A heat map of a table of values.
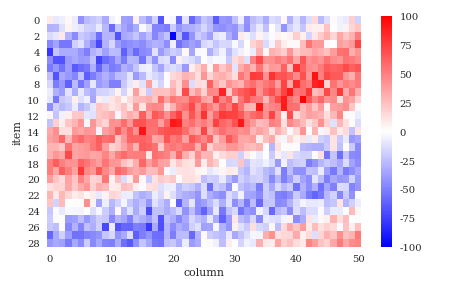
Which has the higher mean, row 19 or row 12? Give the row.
12
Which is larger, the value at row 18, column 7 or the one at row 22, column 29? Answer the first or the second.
the first
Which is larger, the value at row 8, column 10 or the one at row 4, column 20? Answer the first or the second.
the second
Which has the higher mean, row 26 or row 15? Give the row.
15
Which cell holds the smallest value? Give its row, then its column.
2, 20
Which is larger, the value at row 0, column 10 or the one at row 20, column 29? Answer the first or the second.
the first
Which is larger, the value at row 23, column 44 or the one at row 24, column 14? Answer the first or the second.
the first
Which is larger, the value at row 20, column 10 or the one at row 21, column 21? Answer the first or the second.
the first
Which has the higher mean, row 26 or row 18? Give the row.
18
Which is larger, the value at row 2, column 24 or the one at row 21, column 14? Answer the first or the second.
the second
